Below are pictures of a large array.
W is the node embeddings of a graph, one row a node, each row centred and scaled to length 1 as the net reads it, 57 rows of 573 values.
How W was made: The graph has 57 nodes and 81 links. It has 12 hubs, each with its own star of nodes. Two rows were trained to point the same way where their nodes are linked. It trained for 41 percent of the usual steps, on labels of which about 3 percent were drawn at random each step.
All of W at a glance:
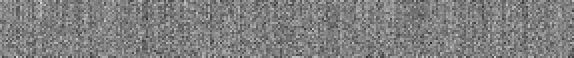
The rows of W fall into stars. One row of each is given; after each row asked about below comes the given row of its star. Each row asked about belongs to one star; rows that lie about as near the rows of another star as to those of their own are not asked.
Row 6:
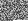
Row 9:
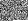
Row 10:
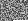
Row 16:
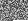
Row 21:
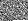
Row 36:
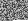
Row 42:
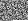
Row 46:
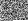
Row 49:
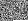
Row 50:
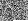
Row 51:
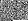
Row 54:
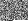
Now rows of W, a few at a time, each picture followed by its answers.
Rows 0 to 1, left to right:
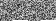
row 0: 9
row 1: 9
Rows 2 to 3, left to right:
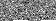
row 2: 10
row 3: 21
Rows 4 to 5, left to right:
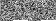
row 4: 54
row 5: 42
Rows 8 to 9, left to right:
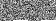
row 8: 46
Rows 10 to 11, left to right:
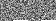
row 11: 21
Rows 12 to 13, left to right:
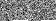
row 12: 36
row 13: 21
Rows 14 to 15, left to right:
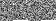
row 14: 9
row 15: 21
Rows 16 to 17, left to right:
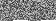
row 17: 42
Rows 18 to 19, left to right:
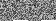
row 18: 50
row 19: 49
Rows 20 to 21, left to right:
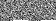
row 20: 6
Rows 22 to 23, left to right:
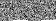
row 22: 36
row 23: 46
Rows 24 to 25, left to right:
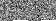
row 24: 16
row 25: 49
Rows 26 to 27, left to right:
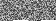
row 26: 54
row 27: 49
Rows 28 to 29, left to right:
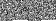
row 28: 36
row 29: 10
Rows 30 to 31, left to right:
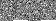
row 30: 50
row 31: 42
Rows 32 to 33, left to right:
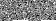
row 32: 9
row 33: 50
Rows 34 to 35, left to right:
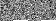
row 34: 49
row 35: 54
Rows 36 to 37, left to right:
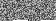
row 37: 9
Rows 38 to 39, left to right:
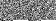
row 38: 46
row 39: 51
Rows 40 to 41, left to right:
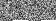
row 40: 16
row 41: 49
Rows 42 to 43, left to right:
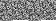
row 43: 50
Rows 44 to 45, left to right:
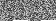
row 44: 16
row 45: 21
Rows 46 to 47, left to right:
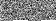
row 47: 54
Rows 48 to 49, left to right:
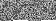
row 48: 51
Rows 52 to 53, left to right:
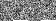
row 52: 51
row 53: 36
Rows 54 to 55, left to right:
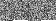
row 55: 10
